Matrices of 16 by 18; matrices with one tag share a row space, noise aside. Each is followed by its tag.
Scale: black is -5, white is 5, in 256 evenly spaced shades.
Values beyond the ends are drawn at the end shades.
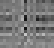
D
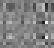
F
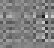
F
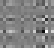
F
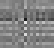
D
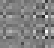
F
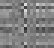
D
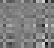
F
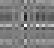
D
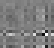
F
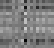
D
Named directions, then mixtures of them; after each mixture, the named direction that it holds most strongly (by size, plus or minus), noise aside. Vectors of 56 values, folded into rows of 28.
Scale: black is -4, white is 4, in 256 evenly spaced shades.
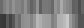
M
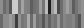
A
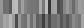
A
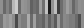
A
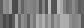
A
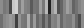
A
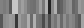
A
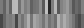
A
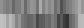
M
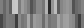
A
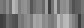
M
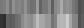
M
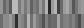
A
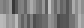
M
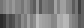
M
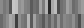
A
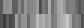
M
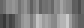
M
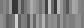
A
